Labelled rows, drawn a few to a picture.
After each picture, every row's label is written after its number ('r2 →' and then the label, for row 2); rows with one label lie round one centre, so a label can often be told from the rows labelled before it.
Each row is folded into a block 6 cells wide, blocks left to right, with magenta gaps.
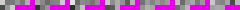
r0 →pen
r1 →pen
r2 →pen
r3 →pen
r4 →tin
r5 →pen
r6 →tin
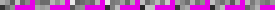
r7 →pen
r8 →tin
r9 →pen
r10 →pen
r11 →pen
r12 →pen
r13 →pen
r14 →pen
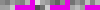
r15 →tin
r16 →pen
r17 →tin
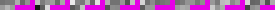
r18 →tin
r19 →pen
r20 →pen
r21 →pen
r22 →pen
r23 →tin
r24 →tin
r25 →pen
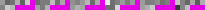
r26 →tin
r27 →tin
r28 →tin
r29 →pen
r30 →tin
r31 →pen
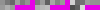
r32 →tin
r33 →tin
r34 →pen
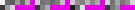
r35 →pen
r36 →pen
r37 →pen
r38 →pen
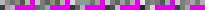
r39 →pen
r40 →pen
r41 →pen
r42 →pen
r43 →pen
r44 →pen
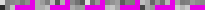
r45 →pen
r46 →tin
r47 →tin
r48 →tin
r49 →pen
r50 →tin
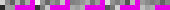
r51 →pen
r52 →pen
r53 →tin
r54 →pen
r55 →tin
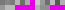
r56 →tin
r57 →tin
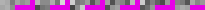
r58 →tin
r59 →pen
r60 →pen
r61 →pen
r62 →pen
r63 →tin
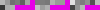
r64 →pen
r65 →tin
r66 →pen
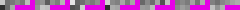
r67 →pen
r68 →tin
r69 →pen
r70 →pen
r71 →tin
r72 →tin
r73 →tin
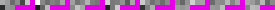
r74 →pen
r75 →pen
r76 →tin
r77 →pen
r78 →pen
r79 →tin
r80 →tin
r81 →tin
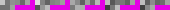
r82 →pen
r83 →pen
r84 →tin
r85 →pen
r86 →pen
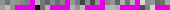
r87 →tin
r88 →pen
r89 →tin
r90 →tin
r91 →pen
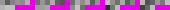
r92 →tin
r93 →tin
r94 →tin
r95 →pen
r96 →pen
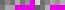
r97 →tin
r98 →pen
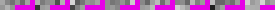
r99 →tin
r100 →pen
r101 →pen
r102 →tin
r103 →tin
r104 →tin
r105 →pen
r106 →tin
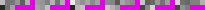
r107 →pen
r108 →tin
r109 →pen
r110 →tin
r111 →pen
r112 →pen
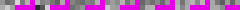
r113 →tin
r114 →pen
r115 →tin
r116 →tin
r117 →tin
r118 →tin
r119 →tin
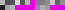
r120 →pen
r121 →tin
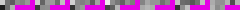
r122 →pen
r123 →pen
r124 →pen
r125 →pen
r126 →tin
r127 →pen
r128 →tin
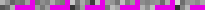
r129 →pen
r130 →tin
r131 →pen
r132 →tin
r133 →tin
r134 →pen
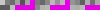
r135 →pen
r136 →tin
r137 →tin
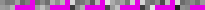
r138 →tin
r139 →tin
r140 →pen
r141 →pen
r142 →pen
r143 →pen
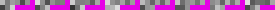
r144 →pen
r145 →pen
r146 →pen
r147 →tin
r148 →pen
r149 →pen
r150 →tin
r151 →pen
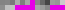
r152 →tin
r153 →tin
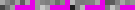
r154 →pen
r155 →tin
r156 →pen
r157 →tin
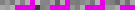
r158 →tin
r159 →pen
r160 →tin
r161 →tin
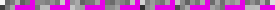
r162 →pen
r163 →tin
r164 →tin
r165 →tin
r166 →pen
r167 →pen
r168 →tin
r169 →tin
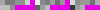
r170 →tin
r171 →pen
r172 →pen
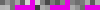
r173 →tin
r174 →pen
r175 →tin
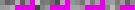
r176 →tin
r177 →pen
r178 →tin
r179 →tin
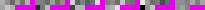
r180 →tin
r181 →pen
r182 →pen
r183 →tin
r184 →pen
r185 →tin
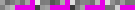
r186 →tin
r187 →pen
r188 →pen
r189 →pen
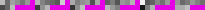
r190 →pen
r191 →pen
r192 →pen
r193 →tin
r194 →pen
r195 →tin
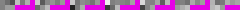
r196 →tin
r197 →pen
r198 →pen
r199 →pen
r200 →pen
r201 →tin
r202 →tin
